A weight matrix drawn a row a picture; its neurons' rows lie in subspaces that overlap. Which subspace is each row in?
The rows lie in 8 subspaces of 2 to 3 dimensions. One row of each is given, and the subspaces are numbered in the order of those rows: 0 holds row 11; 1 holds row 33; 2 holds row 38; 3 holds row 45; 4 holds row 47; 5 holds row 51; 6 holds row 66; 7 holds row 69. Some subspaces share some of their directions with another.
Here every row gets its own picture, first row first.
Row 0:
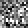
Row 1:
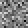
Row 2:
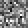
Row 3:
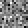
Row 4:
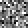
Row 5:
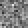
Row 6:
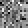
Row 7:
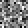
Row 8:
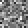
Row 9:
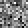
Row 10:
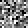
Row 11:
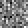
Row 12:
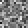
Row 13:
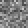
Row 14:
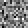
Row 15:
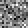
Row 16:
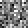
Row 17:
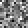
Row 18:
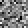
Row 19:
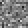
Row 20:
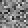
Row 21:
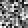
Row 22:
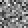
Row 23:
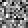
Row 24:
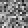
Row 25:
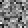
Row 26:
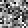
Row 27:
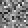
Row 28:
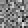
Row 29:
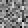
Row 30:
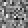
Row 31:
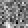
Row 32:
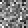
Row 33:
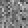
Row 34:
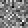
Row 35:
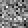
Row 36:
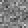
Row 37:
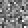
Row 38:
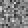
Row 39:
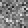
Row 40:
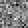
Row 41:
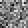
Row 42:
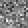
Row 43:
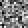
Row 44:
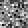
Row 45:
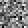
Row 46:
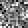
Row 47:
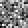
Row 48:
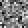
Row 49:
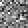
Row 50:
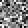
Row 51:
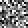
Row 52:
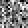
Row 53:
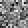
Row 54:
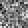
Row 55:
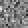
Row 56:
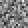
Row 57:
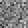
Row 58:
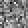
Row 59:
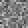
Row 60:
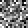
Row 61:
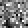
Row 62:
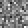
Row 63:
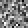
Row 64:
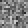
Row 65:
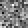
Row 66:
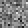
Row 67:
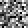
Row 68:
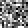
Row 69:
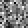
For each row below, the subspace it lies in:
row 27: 5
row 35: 6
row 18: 1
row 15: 6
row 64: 5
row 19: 6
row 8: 1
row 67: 3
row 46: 2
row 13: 4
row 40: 6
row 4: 5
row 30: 3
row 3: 0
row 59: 0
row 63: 3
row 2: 7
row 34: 0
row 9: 6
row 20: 5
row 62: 0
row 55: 2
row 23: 3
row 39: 7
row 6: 1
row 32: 4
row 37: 0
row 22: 5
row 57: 4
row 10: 5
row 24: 3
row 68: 6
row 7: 1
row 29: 0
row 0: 7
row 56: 3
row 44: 4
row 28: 0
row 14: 3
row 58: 7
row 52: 1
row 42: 7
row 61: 7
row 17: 3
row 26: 6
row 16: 2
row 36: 6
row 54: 2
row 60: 2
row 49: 1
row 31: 7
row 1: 5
